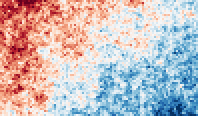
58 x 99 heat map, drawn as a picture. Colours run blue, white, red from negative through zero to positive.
Slope: up to the top left. Stripes: none. Grain: blotchy. Ninth with the highest average: top left. Ninth with the lowest average: bottom right. Average level on the scale: 50%.
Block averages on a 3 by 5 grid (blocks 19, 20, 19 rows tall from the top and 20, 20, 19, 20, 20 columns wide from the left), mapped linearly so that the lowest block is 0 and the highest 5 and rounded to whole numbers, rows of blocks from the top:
54332 | 53221 | 42110
